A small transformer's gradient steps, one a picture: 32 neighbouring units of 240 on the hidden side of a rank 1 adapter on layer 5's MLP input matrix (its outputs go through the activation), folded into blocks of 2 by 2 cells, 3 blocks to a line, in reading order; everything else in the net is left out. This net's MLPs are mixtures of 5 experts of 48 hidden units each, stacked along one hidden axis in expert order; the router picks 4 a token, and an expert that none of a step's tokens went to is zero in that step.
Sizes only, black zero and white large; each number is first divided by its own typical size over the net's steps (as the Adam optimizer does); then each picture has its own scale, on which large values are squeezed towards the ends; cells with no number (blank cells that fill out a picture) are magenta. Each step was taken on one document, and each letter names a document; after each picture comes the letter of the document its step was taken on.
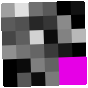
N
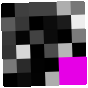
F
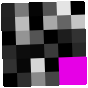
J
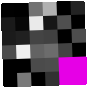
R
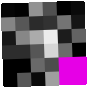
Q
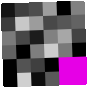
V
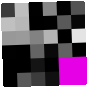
N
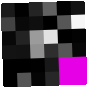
Q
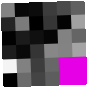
J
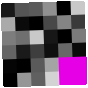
Q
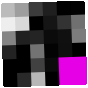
N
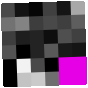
V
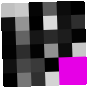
J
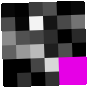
R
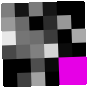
N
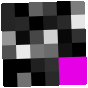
Q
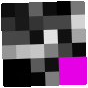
Q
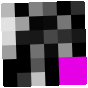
N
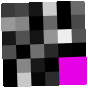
V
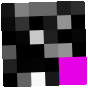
F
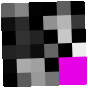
J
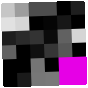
N
